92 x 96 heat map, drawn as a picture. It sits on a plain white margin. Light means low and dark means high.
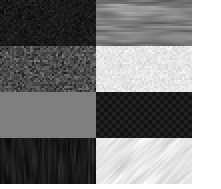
The table splits into 4 rows of 2 panels. Panel 1,1: very high, fine-grained, faint in contrast. Panel 1,2: middling, streaked across. Panel 2,1: high, fine-grained. Panel 2,2: very low, fine-grained, faint in contrast. Panel 3,1: middling, flat. Panel 3,2: very high, checkered, faint in contrast. Panel 4,1: very high, streaked downward, faint in contrast. Panel 4,2: very low, slanting up to the right, faint in contrast.
